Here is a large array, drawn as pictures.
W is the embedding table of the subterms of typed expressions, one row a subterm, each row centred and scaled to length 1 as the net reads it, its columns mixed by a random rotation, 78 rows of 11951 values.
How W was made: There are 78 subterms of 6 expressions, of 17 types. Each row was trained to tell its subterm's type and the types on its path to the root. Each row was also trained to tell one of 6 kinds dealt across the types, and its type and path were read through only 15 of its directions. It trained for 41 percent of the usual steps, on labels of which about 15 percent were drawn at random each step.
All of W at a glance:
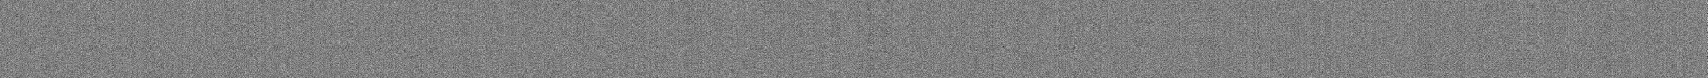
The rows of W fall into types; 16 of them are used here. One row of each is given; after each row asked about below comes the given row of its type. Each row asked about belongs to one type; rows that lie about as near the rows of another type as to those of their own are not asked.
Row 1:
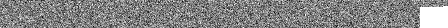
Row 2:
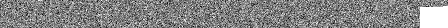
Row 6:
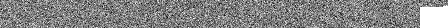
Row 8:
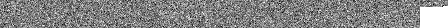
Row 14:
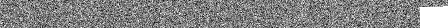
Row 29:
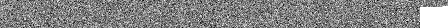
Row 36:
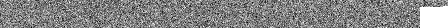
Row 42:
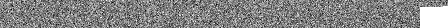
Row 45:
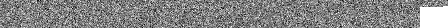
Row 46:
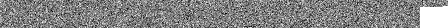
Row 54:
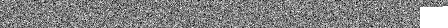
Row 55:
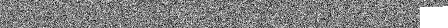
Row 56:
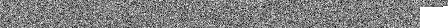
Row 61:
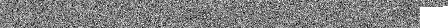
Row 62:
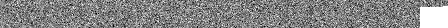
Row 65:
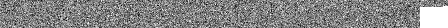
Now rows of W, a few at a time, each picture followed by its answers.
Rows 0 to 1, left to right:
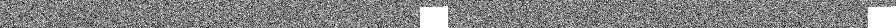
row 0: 8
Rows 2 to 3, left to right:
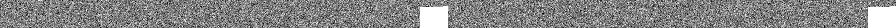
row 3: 54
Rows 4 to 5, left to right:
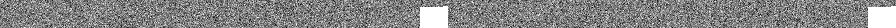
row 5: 42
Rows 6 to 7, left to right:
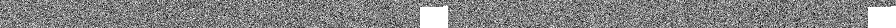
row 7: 42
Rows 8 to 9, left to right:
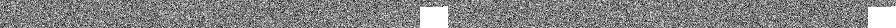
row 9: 62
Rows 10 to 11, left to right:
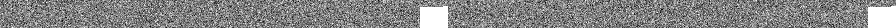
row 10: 14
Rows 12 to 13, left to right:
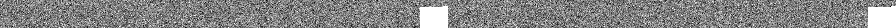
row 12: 2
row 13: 56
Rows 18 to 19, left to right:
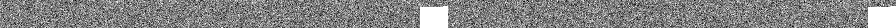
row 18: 42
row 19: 36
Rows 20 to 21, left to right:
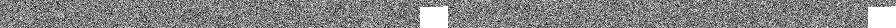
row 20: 61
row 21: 62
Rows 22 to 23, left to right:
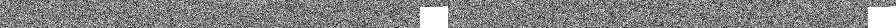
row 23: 36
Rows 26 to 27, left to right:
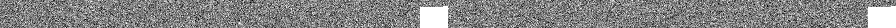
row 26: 61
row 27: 29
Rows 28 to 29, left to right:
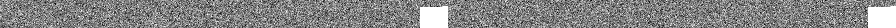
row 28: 54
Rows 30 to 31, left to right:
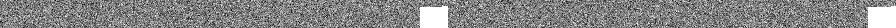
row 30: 36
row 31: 1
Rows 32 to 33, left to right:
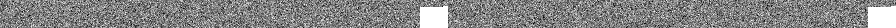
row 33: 29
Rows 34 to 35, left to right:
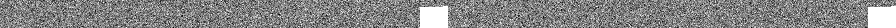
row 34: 1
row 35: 42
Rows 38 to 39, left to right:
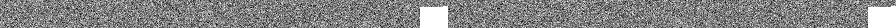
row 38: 62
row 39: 6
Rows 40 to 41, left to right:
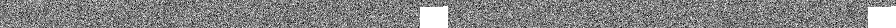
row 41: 61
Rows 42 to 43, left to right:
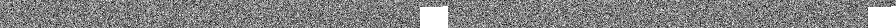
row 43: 65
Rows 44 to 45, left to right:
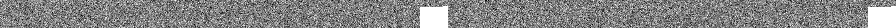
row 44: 2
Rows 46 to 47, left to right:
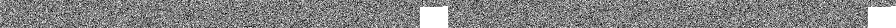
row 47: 46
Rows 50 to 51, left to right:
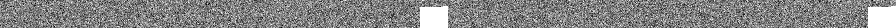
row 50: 65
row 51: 36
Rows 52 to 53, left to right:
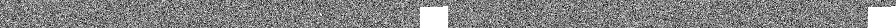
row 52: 29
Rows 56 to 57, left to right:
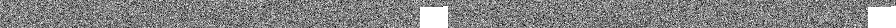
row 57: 29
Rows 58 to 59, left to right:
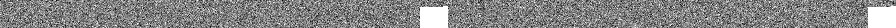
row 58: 65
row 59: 61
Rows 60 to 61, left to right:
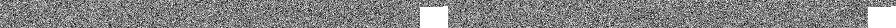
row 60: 42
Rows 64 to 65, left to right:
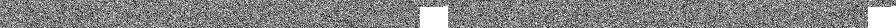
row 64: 1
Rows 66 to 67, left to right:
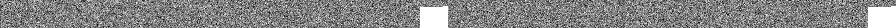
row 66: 62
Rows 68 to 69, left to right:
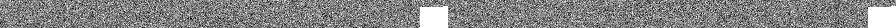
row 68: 1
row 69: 6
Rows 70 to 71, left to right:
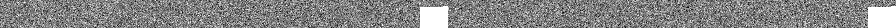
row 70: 62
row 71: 54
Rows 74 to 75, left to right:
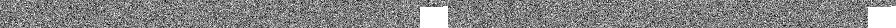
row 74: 56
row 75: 1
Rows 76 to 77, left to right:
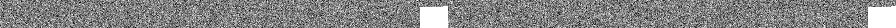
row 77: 46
